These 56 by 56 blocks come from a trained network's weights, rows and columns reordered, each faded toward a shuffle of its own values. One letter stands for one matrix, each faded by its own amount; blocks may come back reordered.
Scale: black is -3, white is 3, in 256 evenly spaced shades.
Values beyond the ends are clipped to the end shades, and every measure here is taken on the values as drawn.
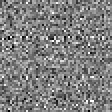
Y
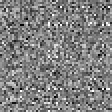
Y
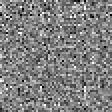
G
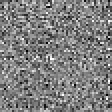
G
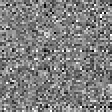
Y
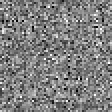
G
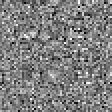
G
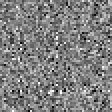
Y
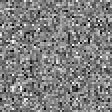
Y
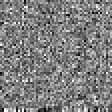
Y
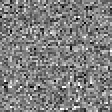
G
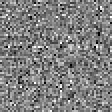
Y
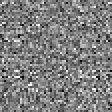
Y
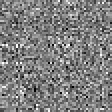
Y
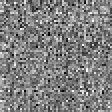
G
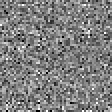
Y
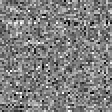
Y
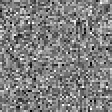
G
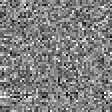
Y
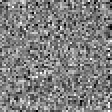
G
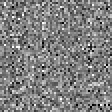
G
